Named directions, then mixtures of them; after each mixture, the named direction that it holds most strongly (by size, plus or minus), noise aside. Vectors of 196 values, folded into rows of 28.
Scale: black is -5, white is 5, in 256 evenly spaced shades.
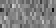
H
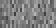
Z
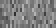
Z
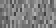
Z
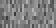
Z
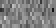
H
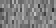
Z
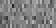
Z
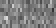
H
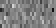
H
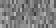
Z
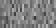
Z
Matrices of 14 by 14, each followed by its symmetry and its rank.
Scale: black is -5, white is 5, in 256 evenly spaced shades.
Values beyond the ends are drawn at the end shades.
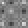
symmetric, rank two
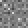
symmetric, rank three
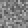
neither, full rank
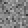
neither, full rank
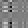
neither, rank one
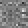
neither, rank three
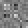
symmetric, rank three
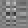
neither, rank one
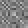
symmetric, rank three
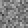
neither, full rank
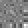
symmetric, rank two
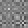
symmetric, rank two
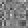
neither, rank three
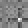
symmetric, rank two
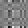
neither, rank one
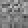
neither, rank three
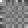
symmetric, rank two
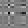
neither, rank one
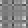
neither, rank one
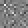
symmetric, rank three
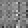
neither, rank three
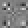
symmetric, rank two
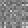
symmetric, rank three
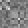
symmetric, rank three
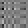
neither, rank one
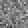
neither, full rank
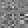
neither, rank three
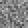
neither, full rank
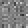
neither, rank three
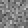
neither, full rank
